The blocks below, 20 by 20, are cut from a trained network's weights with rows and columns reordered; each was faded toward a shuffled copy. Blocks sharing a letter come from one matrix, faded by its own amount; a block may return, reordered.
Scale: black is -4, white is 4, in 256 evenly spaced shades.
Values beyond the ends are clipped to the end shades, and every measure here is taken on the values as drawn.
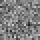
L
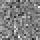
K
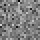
K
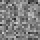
L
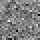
K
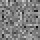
L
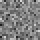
L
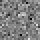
K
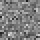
L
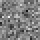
K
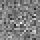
L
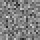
K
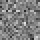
L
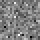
K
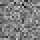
L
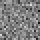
K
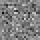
K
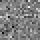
K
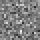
L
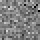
K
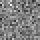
K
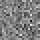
L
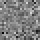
K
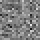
L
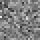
L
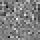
K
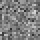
L
